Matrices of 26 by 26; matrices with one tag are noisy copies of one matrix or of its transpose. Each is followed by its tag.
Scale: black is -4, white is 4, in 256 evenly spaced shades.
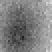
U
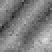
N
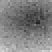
U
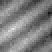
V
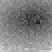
U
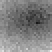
U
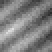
V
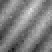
V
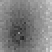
U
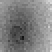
U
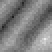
N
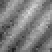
V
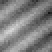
V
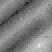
N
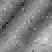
N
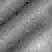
N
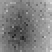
U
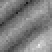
N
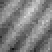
V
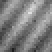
V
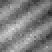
V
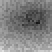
U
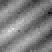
V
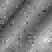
N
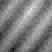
V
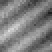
V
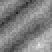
N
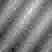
V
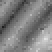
N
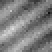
V
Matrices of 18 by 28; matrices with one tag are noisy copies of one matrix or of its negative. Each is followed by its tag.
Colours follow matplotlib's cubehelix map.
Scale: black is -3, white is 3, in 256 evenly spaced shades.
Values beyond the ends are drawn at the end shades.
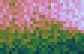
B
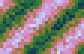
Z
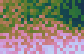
B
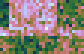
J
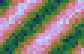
Z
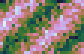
Z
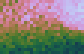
B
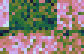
J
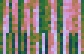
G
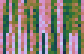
G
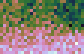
B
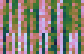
G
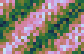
Z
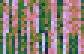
G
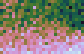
B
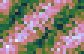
Z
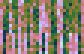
G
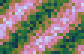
Z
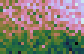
B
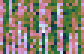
G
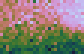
B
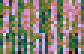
G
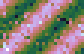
Z
